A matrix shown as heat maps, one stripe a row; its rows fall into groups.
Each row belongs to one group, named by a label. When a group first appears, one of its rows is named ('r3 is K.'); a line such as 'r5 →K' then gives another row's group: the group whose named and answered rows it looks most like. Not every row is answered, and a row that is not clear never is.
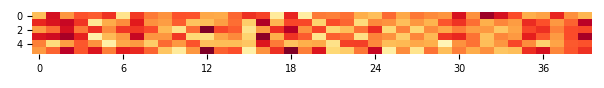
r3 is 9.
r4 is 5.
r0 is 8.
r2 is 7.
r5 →7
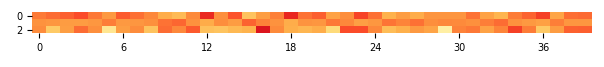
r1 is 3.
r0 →7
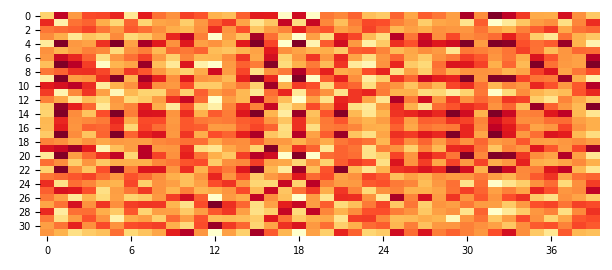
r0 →8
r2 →7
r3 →3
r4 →8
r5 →5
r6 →9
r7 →9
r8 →7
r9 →8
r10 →9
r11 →5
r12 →3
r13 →9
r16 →8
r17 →8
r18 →3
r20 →8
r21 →3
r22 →8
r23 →7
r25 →9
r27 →7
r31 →3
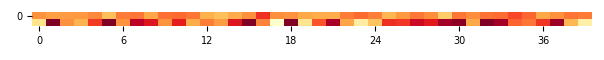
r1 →8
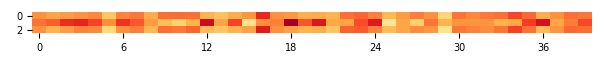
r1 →7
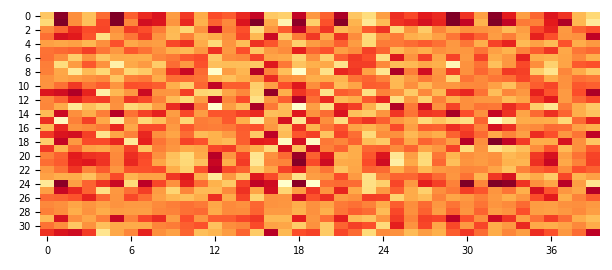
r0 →8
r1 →8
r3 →9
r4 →3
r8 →3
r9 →5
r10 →7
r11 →9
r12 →7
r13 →3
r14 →8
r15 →5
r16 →8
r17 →9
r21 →7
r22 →7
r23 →3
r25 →9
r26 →7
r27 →3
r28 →3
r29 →8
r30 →3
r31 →9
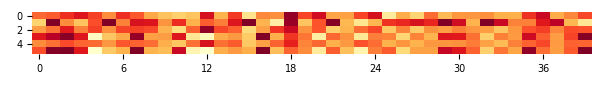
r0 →7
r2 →7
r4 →7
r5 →9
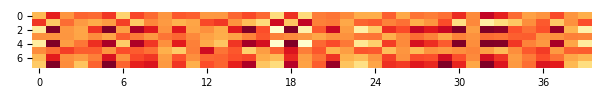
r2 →8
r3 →5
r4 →8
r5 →7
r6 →8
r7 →8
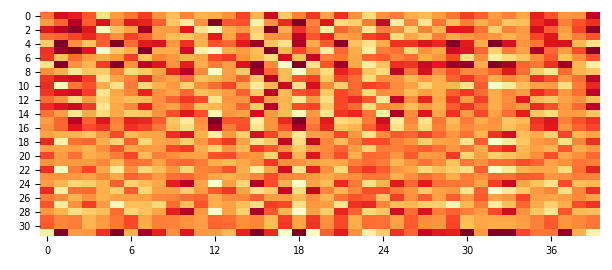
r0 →9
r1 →7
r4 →8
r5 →9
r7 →8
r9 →9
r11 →9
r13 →9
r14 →3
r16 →7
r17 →3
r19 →3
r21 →5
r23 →5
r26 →3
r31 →8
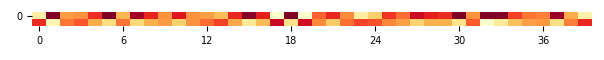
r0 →8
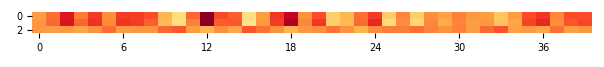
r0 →7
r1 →7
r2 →3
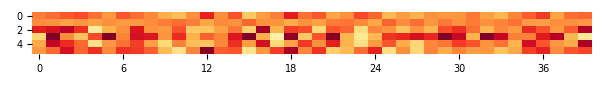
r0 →7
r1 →3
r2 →9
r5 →7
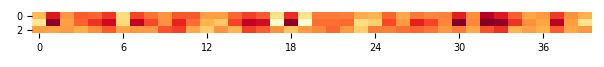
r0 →8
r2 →3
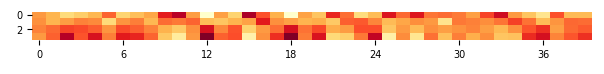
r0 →3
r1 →5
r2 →7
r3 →7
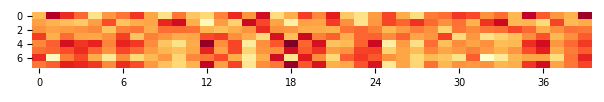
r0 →9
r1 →3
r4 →7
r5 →7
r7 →7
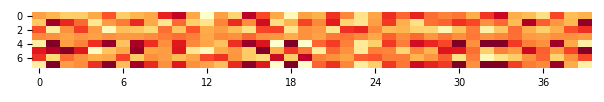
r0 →3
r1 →9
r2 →5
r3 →3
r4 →8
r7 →8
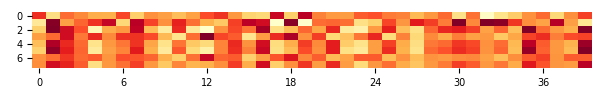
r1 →8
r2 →9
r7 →9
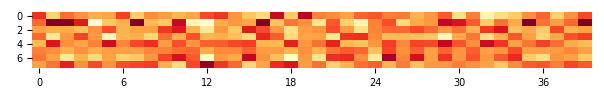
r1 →9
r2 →3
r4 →8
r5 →3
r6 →3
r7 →7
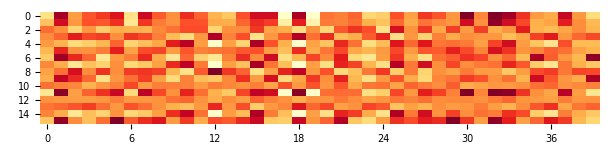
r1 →8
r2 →3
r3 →7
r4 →3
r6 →9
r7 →3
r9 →9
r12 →3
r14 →3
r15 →8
